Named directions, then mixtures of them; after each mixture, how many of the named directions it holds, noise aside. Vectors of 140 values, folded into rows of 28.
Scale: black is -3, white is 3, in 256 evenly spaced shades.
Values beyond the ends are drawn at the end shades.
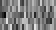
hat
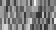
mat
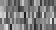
two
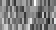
one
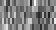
one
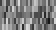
two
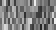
one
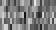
two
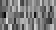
one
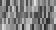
two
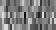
two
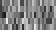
one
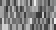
one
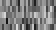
two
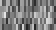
two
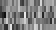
two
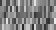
two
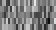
two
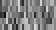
one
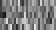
one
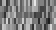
two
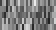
two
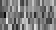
one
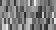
one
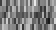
two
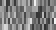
one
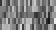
two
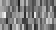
one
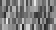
two
